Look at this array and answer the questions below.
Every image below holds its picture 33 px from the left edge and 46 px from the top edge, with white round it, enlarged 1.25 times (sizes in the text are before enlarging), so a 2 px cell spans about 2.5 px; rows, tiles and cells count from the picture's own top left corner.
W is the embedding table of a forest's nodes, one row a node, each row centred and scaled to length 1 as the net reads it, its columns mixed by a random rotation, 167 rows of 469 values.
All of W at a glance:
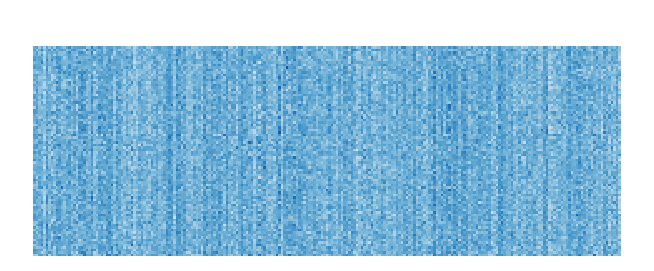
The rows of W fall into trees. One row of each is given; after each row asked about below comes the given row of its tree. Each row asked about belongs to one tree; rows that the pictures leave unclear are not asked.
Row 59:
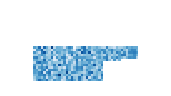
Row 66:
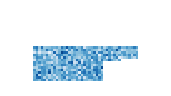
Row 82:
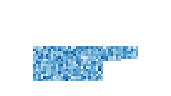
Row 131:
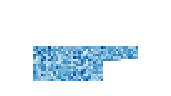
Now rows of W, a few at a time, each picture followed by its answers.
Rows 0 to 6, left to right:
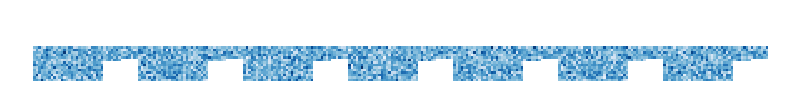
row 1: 82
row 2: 131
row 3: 59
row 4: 66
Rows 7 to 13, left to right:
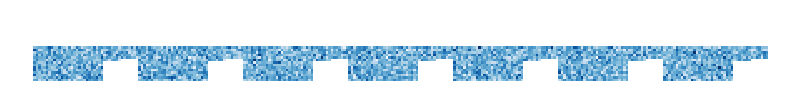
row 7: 82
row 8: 82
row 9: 131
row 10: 131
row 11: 82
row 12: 131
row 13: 66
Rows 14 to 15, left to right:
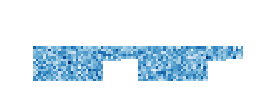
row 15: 82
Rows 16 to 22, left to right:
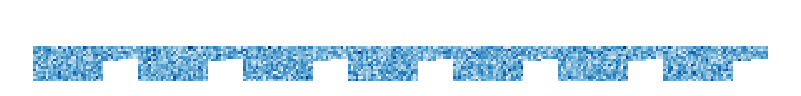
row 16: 82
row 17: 131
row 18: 82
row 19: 59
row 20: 66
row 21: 82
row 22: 66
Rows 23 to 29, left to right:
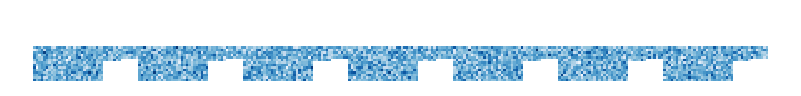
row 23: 59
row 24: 66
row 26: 59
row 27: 66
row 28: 66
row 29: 82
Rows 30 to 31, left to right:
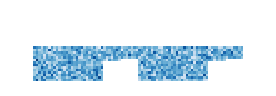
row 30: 66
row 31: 82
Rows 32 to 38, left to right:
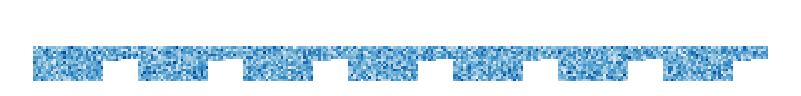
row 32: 66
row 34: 66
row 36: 66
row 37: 82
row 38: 66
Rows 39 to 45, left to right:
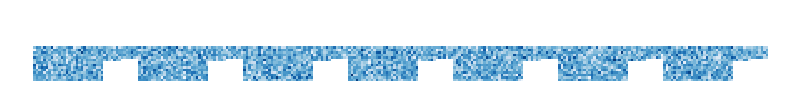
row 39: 59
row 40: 66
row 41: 82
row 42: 66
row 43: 82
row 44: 59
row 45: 82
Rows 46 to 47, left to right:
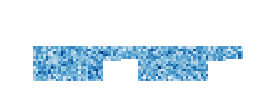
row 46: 66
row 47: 66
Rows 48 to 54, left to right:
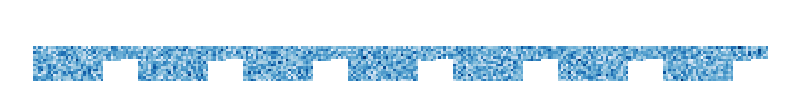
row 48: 66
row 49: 66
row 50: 66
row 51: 66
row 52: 131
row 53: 82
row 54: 131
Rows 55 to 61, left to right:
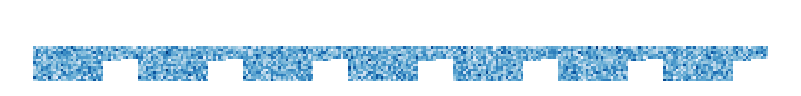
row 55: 66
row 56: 66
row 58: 82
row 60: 66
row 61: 59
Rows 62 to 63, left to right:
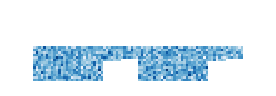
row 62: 82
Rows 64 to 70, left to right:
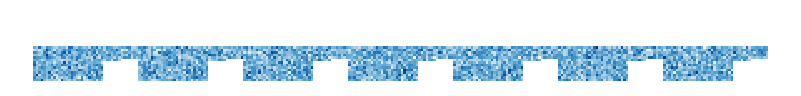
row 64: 66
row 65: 66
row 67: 66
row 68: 66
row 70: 59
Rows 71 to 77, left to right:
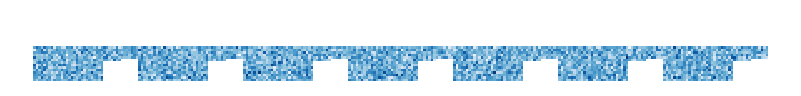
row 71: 59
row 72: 82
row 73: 66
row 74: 82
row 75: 59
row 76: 82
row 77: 82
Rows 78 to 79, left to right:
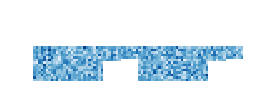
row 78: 131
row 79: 66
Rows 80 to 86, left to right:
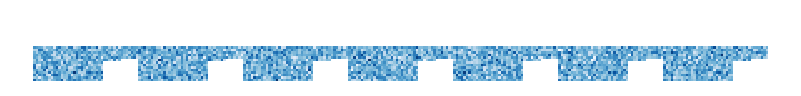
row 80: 59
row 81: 82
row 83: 82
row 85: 59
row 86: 59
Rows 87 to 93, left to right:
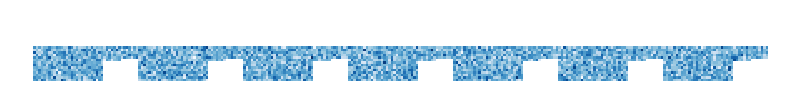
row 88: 82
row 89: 82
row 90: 66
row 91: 82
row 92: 66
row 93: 82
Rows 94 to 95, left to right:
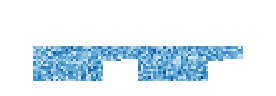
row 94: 66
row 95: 82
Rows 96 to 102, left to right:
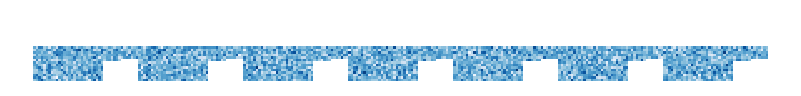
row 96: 66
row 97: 131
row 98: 59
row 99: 66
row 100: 66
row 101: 82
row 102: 66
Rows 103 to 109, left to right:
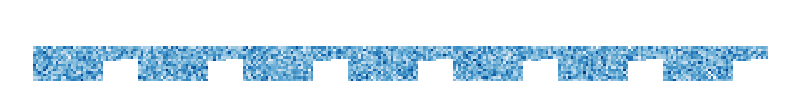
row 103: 59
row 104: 66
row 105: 131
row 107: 82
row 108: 82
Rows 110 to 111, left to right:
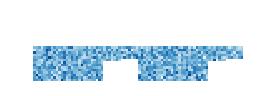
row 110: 66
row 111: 66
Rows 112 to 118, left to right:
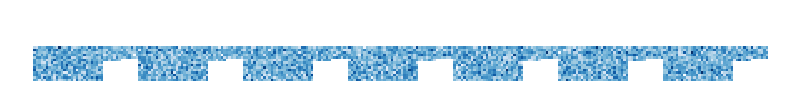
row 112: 82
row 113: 59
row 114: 66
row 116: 82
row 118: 66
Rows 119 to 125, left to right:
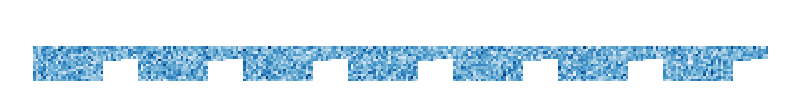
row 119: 131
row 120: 82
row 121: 82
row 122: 82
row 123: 66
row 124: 82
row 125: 131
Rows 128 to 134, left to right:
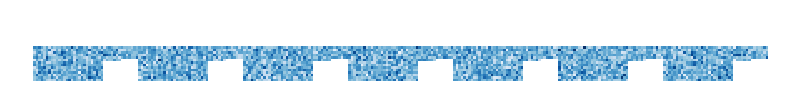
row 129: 82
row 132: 82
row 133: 82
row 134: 66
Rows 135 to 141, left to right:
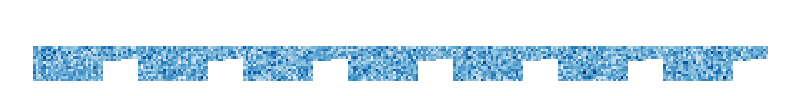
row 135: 131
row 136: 82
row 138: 66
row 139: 66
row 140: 82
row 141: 59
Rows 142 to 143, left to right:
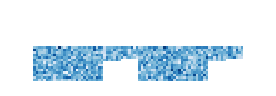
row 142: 82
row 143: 82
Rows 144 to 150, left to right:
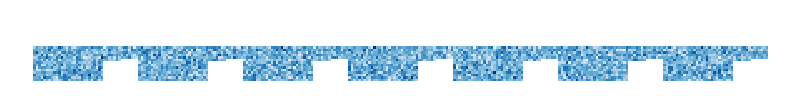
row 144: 82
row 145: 131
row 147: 82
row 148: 59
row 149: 131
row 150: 66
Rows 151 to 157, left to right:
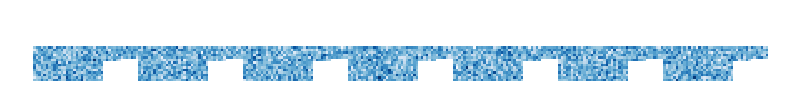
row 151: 59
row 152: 66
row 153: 131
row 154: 82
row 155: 59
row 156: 131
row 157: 82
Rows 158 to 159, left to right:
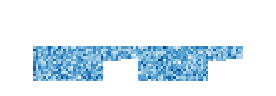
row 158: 82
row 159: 82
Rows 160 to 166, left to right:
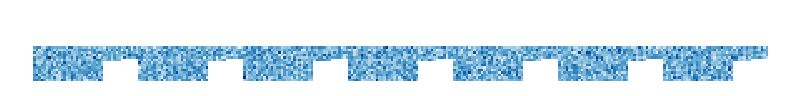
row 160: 66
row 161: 66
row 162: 131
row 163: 66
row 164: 66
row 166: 82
